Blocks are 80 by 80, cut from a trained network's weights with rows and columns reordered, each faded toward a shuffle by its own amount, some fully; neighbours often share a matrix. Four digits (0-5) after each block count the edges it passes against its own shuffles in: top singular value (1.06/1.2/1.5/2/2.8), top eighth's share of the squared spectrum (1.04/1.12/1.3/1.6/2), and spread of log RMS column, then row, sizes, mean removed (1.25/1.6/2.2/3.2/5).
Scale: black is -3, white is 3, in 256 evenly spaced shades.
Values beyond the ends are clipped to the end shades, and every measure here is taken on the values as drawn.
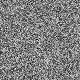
1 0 0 0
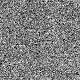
1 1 0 0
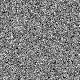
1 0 0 0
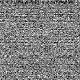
4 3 1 2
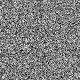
1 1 0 0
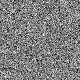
0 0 0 0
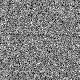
0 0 0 0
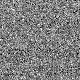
1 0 0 0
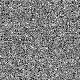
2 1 0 0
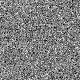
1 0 0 0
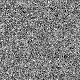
0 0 0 0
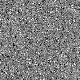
1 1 0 0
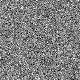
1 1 0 0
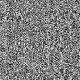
3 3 0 1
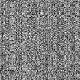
4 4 1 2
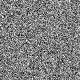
1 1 0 0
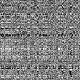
4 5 2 3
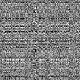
4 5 2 3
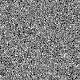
3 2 1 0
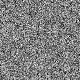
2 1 0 0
